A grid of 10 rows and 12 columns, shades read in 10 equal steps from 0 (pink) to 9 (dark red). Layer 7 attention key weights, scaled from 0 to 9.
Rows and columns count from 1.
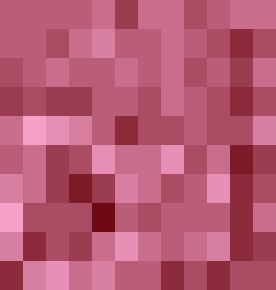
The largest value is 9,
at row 8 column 5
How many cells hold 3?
24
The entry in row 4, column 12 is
5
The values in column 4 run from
2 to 8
